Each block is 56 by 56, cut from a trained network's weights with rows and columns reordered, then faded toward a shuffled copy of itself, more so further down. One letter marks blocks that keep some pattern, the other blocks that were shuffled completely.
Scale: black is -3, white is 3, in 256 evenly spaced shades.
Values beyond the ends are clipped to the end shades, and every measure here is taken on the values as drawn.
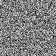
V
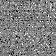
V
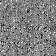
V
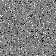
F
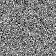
V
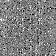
V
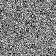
F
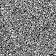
F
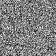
V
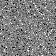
F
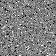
F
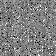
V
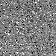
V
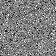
F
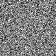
F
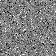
F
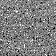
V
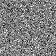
V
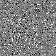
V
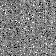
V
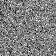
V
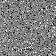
F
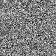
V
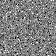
F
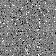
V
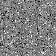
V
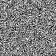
V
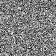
V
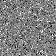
F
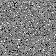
F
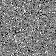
F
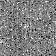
V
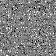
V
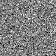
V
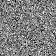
F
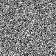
F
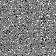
V
